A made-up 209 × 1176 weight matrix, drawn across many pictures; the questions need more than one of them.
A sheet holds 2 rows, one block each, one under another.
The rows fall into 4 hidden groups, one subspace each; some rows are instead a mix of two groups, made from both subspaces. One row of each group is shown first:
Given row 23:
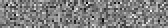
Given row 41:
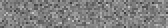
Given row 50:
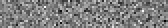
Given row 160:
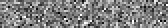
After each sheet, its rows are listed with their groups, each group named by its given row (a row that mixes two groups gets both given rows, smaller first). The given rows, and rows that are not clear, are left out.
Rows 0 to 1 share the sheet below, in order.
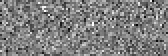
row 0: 50
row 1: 160
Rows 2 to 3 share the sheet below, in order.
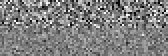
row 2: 23
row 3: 23
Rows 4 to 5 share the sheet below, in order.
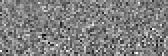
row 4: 50 and 160
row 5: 50 and 160
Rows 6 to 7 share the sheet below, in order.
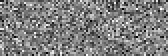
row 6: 23
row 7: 23
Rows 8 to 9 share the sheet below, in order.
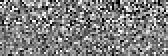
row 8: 23
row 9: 50
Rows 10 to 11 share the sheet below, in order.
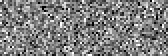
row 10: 50
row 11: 160
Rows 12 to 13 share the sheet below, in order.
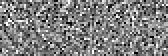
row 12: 41 and 160
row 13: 50
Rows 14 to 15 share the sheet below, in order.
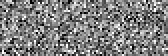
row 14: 160
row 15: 41
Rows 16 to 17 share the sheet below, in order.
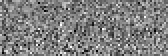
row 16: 50 and 160
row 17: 41 and 160
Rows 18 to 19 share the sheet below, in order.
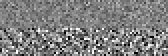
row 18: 23
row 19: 50
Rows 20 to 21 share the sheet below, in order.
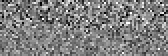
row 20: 23 and 160
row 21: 23
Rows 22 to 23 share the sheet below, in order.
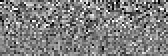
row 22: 23
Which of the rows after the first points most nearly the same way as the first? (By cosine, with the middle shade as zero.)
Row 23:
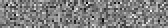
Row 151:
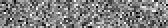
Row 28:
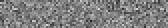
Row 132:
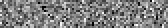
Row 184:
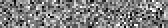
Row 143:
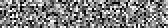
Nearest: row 143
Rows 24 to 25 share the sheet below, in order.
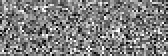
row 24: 41 and 50
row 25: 23
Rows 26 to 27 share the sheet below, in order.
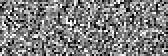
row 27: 41
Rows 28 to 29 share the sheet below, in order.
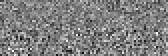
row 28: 23
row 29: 41
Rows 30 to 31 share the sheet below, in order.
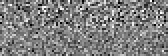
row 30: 50 and 160
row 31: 41
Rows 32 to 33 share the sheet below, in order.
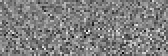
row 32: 50
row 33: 23
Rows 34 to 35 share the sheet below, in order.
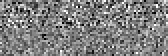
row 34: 41
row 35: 50
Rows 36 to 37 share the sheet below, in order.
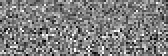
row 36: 41
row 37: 23
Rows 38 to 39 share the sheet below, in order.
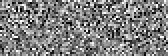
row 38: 41
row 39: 23
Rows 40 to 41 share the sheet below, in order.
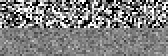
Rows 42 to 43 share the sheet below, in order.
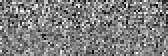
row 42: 41
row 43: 50
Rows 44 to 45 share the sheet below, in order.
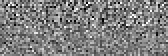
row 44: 23
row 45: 41
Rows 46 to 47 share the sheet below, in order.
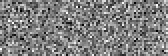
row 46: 41
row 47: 41
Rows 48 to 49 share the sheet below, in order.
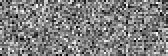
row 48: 41
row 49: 41
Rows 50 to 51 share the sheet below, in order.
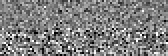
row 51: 41
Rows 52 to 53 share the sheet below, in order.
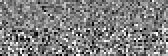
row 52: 50
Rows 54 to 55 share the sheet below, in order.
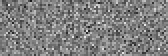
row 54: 41 and 160
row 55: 23
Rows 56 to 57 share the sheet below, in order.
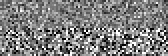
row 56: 41
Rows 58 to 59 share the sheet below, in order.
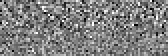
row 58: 50
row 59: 41
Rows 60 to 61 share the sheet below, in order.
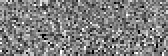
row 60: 23
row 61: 50
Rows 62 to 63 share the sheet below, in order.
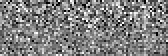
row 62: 23 and 160
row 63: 41
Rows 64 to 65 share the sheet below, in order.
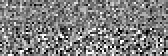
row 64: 23 and 41
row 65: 50
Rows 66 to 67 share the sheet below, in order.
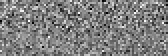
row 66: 41
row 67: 23 and 160
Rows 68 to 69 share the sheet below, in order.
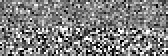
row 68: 41
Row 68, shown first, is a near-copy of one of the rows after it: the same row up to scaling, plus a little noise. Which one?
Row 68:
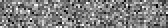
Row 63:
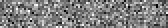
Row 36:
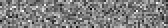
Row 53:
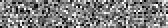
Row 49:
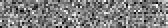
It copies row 63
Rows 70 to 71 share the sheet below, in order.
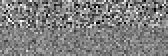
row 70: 41 and 160
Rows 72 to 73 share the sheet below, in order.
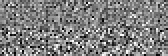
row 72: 23
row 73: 23
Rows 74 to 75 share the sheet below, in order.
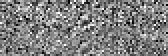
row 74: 160
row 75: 160
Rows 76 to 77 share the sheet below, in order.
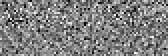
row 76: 41 and 160
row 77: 50
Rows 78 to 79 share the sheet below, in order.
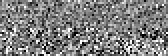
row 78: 41
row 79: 160
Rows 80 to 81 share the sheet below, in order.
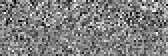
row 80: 160
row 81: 41
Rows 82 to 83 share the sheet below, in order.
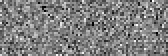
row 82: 50
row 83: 41
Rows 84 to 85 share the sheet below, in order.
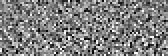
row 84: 50
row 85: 50
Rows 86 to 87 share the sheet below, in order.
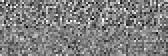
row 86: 23
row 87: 41
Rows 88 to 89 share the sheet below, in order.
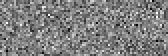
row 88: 50 and 160
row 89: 160
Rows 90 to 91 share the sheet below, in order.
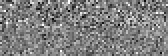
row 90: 160
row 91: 50 and 160
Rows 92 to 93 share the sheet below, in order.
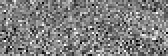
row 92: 160
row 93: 160
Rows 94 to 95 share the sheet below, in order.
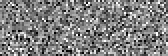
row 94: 23
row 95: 41
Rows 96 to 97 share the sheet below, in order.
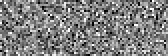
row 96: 50
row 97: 160
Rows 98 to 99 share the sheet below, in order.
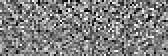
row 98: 50
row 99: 23 and 50
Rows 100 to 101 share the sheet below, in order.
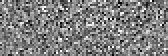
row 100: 50
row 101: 50
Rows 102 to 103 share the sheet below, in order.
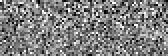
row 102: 41 and 50
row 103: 50 and 160
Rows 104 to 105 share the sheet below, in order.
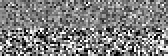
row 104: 23
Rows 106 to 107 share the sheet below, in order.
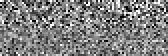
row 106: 23
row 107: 41 and 160
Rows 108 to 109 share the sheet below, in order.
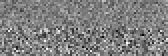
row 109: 23
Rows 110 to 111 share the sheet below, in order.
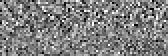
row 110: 50
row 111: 160
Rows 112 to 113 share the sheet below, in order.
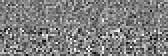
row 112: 23
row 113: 23
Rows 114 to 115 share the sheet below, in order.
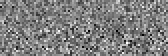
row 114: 23 and 41
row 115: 23
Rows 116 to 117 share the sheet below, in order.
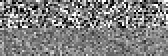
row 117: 23
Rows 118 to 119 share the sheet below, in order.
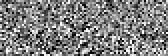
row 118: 160
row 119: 160
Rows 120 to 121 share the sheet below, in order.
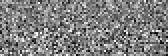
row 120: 160
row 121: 41
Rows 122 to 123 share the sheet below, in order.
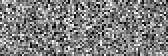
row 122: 160
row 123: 41 and 160
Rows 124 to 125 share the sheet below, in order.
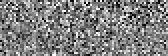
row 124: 23
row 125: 160
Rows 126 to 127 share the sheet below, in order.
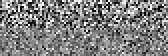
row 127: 23
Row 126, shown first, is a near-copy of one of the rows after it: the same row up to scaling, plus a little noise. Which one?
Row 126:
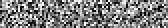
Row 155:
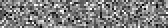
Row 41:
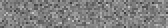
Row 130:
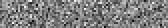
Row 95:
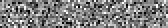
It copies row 130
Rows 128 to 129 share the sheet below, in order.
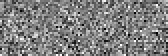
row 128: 41
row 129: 41
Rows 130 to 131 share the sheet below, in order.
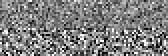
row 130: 41
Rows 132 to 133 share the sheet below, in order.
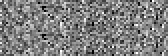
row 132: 50
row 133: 50
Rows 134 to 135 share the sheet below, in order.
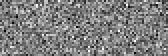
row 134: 41
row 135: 23 and 50
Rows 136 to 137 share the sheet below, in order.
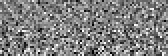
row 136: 50
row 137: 23 and 50
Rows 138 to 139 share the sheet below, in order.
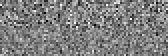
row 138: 23 and 41
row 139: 41 and 50
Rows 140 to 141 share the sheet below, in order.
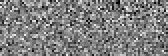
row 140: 23
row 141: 41
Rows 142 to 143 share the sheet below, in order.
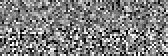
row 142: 23
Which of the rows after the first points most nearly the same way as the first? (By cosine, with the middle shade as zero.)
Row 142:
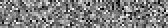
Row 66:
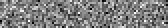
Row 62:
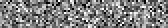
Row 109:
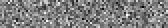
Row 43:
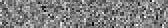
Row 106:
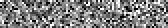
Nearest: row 109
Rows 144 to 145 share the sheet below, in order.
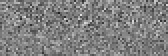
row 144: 160
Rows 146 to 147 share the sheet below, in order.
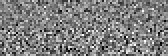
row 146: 50
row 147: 23
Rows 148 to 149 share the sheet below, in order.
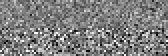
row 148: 50 and 160
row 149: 41
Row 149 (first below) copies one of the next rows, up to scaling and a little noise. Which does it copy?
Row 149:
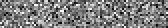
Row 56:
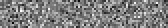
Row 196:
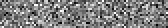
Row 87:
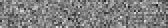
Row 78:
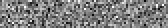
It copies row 196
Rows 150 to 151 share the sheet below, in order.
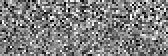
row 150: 23 and 50
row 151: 160
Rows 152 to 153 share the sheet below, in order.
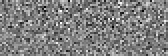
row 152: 50
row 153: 41 and 50
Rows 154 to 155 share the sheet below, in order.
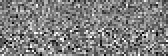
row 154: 41
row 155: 41
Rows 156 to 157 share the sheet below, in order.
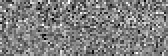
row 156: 160
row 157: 50
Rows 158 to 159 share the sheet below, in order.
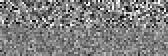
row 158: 23
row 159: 41 and 160
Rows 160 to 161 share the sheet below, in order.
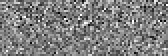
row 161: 50 and 160
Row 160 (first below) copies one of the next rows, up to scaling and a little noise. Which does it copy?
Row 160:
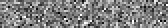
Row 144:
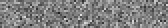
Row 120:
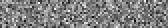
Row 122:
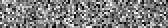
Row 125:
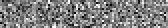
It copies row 144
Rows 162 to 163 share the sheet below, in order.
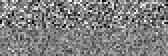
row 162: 41
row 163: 41
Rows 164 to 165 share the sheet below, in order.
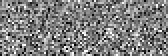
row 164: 41
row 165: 160
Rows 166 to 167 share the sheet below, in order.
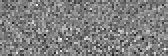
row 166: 41
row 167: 50
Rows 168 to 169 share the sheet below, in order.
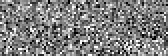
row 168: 160
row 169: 160
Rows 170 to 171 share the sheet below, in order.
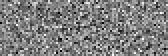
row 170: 41 and 160
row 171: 50
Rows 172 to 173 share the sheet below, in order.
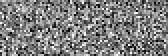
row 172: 160
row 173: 160
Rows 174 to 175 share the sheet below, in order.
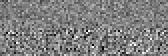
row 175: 23
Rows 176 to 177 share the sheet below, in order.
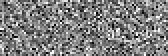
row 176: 23 and 50
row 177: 23
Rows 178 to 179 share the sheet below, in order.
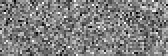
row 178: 160
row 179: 41 and 50
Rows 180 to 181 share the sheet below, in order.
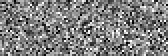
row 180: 160
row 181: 23
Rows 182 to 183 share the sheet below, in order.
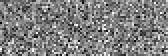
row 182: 50 and 160
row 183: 41
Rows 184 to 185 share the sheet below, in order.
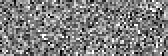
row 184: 50 and 160
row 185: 50
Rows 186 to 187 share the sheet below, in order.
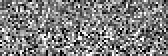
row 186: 41
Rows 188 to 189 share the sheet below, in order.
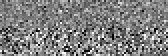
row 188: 50
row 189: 41 and 160
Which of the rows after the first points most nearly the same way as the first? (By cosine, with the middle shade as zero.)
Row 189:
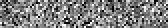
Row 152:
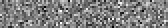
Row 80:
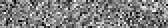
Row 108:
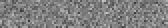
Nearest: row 80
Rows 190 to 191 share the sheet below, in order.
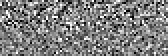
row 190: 41
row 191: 50
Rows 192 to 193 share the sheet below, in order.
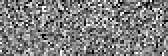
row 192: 41 and 50
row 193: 50
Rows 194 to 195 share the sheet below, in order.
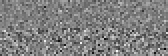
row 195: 50 and 160
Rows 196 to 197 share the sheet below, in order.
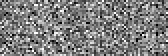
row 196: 41
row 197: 41
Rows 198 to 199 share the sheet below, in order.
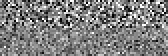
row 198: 23
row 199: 41 and 160
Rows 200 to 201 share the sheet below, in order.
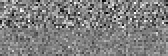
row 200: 41
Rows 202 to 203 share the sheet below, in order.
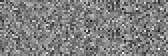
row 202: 23
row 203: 23
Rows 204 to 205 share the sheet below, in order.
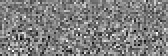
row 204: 160
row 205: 41
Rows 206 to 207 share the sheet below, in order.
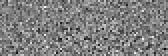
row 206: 23 and 50
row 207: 50
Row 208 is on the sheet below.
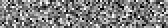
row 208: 23
